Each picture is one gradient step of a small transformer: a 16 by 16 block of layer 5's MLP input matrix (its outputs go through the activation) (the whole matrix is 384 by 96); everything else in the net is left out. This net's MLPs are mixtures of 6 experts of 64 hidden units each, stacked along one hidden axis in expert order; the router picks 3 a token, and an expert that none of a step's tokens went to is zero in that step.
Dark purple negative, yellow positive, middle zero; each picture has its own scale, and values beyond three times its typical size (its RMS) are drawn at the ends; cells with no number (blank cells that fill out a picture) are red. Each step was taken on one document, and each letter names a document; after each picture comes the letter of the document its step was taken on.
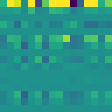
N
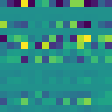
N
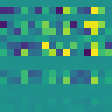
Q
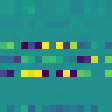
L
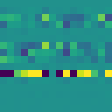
L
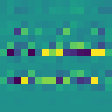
Q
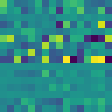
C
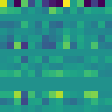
N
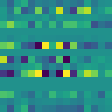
L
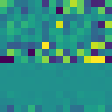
C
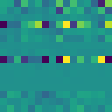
C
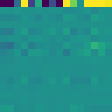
Q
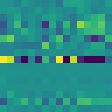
C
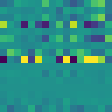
C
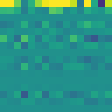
N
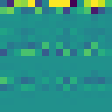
Q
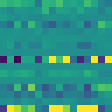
L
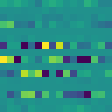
L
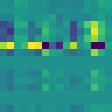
Q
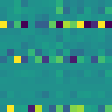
C
